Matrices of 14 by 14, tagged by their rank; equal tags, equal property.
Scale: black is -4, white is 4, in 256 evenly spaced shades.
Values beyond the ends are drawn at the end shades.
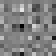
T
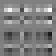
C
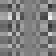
C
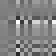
C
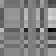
C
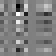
C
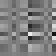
C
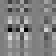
C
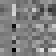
T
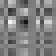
C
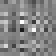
T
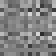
T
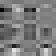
T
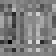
T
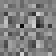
T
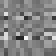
T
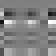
C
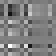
C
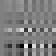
C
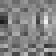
T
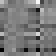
T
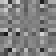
T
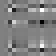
C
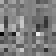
T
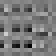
T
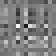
T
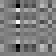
C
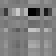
C
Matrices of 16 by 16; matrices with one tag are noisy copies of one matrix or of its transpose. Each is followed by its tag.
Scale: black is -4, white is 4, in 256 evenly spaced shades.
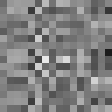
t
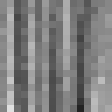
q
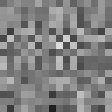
t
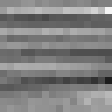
q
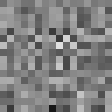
t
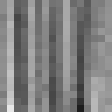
q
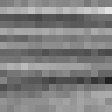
q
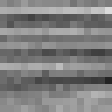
q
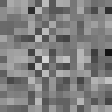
t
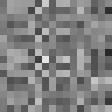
t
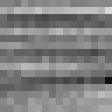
q
